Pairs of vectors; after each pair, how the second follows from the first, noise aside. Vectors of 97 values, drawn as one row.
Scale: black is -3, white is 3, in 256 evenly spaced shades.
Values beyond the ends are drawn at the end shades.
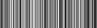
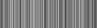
shrunk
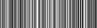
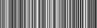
copied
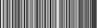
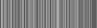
shrunk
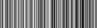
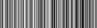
copied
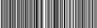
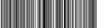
sign-scrambled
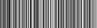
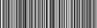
wrapped around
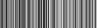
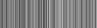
shrunk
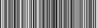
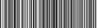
copied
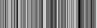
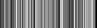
wrapped around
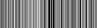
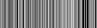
wrapped around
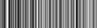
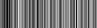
sign-scrambled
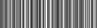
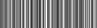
copied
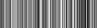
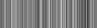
shrunk
